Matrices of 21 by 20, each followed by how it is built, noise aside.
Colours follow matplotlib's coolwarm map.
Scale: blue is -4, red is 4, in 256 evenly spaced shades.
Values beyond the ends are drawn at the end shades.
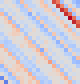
Toeplitz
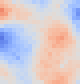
smooth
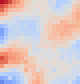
smooth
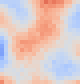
smooth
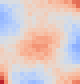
smooth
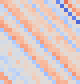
Toeplitz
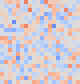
noise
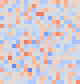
noise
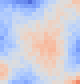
smooth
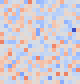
noise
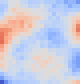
smooth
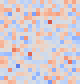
noise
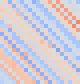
Toeplitz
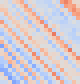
Toeplitz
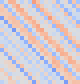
Toeplitz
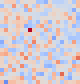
noise
